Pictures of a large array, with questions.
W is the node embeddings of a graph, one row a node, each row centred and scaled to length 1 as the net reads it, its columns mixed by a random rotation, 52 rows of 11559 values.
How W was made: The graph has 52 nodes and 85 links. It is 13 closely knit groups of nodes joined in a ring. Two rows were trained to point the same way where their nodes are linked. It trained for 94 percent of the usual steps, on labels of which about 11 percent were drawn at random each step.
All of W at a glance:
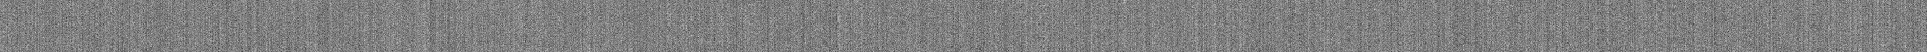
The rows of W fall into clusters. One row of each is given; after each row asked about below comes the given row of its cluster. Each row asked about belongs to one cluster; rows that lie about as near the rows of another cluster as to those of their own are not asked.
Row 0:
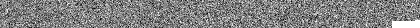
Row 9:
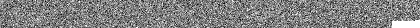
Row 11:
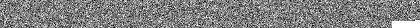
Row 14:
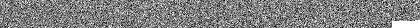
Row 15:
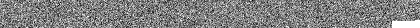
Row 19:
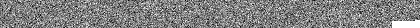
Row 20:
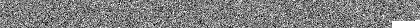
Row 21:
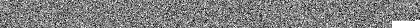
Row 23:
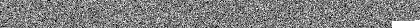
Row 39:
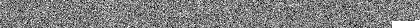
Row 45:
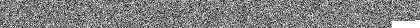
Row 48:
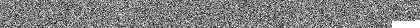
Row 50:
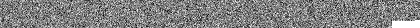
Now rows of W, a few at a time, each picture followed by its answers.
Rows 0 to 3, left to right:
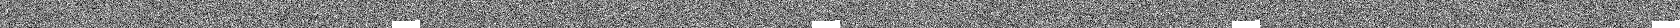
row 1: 45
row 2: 0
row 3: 39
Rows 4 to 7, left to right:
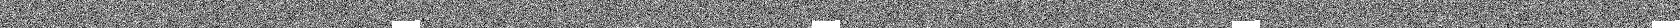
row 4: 23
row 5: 50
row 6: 45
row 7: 11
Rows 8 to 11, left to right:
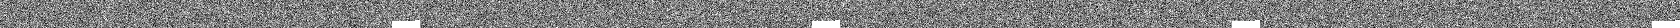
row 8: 39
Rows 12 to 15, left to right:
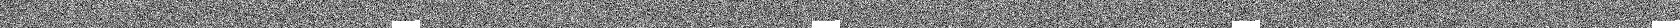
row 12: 0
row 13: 50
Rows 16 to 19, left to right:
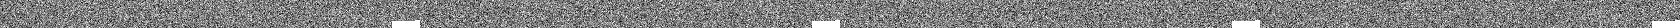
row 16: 19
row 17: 20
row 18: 11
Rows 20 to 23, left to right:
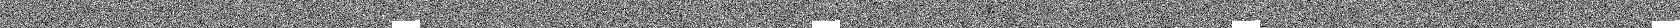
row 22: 15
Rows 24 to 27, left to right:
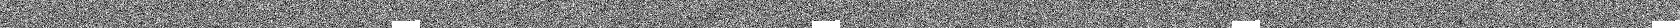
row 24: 23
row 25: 14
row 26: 15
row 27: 20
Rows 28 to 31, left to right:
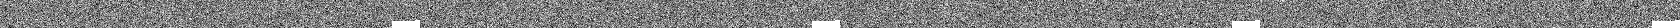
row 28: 14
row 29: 48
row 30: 0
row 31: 50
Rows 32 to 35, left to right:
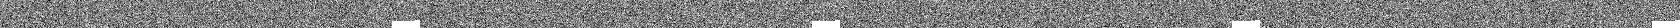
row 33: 21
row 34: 9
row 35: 19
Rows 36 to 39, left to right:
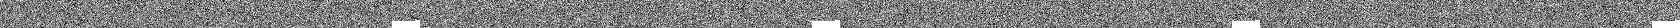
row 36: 50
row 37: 23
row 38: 9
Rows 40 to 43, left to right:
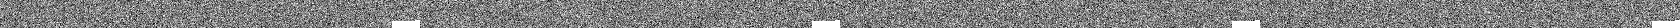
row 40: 9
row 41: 14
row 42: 39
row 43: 39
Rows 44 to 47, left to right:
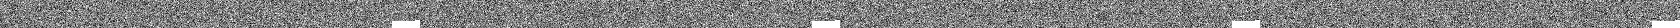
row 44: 21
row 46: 11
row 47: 23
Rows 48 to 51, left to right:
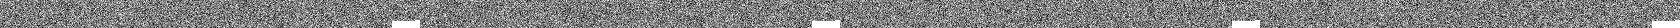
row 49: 15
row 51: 48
